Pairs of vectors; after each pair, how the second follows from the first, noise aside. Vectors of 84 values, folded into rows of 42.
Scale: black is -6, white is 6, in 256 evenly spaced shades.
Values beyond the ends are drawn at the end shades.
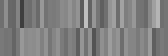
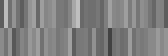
wrapped around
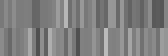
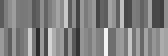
scaled up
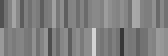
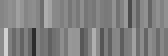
wrapped around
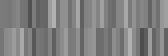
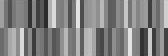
scaled up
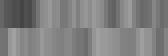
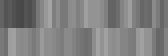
copied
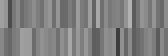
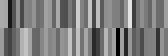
scaled up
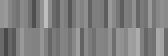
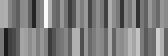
scaled up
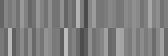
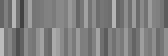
wrapped around
